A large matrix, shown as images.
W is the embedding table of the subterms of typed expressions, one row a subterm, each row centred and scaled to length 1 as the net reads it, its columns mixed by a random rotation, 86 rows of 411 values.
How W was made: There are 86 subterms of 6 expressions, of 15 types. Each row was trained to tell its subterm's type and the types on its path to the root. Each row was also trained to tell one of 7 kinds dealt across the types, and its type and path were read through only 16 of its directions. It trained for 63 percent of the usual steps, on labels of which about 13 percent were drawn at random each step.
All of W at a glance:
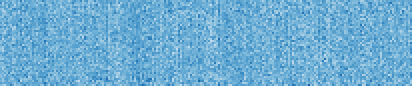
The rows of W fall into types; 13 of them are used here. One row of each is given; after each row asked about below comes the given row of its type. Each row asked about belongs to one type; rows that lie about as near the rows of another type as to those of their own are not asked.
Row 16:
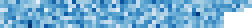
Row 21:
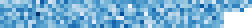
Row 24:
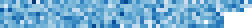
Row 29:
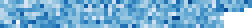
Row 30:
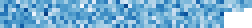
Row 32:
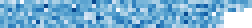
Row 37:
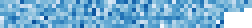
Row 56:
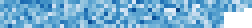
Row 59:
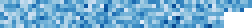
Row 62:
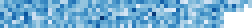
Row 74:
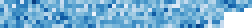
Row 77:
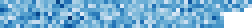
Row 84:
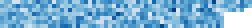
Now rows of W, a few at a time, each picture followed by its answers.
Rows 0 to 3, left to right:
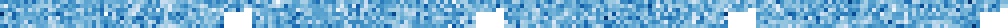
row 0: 24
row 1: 21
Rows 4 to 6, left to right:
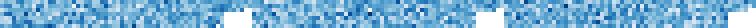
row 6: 37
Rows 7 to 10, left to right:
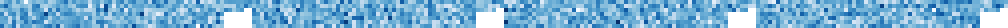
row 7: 21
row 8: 37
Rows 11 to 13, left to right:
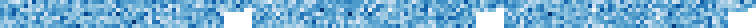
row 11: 24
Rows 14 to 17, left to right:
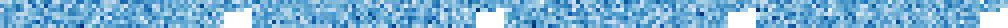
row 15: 59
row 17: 77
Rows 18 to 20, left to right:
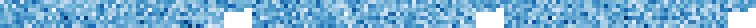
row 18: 74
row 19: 21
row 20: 37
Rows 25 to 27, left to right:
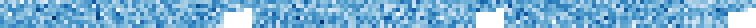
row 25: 32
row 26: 29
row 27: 16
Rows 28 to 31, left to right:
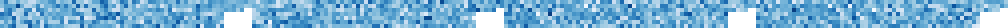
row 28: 59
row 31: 32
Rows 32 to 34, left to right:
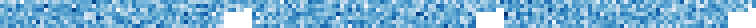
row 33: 24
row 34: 24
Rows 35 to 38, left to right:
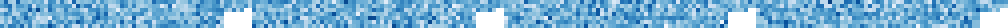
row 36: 62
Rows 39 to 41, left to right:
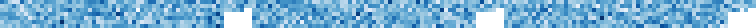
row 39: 37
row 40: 84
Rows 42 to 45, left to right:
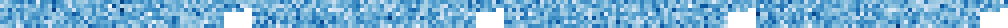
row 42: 16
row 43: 29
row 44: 32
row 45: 24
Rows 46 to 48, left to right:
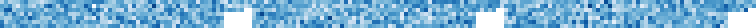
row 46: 77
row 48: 29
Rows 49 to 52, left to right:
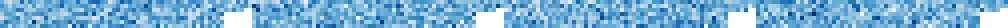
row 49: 62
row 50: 21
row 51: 59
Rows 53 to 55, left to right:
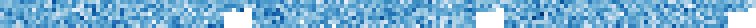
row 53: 29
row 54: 16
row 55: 77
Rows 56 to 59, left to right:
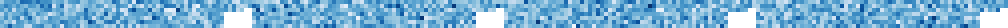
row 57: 21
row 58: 62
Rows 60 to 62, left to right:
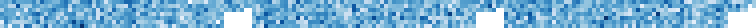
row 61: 16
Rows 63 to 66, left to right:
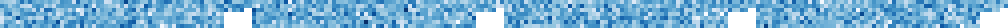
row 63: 29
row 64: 24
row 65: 59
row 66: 84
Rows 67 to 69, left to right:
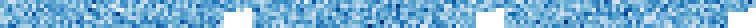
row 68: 84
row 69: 37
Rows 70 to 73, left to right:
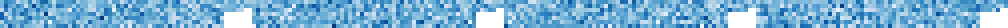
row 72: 77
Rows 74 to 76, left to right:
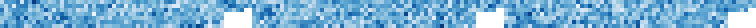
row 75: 74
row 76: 29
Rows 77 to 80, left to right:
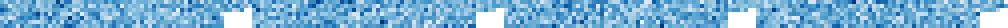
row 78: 77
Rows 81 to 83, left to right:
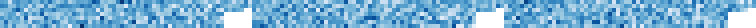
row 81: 62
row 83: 56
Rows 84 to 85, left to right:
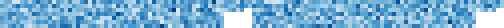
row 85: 21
